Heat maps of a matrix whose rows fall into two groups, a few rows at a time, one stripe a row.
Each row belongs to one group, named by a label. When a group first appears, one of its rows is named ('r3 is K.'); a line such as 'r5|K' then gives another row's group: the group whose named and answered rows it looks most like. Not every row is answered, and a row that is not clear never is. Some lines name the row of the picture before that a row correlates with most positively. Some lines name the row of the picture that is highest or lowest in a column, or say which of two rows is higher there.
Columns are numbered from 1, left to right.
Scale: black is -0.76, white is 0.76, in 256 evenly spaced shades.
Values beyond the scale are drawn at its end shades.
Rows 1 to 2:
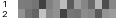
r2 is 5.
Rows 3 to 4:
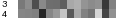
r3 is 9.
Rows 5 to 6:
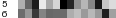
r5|5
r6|9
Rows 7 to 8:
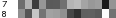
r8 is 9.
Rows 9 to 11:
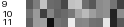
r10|9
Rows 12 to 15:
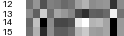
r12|9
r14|9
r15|9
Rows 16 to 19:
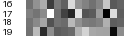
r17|5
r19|9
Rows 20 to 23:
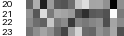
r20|9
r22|5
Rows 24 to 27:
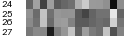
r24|9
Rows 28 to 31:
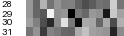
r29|5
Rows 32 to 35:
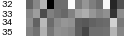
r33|9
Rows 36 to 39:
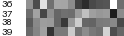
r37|9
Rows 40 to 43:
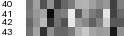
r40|9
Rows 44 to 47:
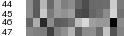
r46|9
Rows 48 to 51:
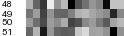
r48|5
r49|9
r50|5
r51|9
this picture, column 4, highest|48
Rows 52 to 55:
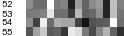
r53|5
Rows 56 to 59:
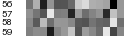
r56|9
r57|5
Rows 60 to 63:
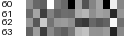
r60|5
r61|9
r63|9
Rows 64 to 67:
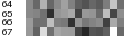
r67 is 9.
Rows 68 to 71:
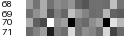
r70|5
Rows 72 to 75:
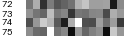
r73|5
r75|5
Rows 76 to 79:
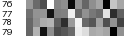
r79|9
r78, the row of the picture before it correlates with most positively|74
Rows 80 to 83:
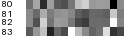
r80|9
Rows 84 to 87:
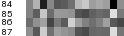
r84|9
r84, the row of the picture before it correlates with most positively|80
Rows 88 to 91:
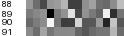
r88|5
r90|5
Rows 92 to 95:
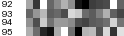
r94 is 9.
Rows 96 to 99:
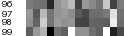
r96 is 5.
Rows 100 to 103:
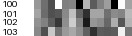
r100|5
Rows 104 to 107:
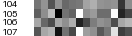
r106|5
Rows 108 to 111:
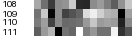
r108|5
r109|9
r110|9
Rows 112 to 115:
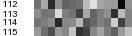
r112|9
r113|5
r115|5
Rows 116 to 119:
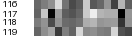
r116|5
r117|9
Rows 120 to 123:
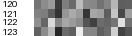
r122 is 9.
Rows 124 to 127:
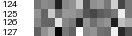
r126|5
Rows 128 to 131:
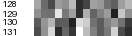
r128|5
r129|5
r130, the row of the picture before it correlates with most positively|127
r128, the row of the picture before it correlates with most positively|126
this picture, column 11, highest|129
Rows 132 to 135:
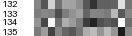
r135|9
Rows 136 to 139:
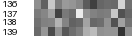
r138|5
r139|9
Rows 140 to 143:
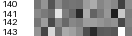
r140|9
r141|5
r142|9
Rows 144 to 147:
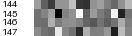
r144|5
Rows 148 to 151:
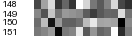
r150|9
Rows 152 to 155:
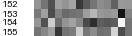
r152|5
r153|9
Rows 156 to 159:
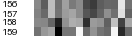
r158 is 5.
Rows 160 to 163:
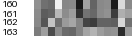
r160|5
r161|5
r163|9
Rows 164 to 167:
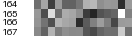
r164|9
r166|5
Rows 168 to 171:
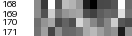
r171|9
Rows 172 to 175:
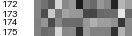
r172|5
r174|9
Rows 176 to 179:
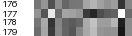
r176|9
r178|9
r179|9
